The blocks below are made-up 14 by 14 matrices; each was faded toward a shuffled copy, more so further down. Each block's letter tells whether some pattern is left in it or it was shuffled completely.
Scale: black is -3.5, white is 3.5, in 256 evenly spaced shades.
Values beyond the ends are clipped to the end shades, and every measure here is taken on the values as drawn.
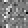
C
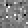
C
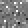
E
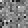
C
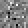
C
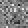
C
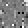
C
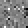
E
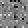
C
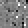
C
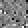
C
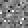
E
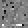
C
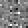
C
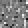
E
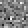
C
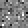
E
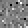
E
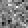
E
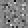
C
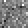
E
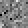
E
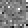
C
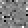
E
